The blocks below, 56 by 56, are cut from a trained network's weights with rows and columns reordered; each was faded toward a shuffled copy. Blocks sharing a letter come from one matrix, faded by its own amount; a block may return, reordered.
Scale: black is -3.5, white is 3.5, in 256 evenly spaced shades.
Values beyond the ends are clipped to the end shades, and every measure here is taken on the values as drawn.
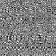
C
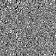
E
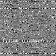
C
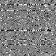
C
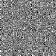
E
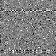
C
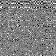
C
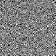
E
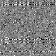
C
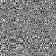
C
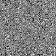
E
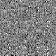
E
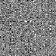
E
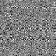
C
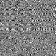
C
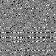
C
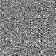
E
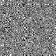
E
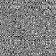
C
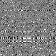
C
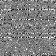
C
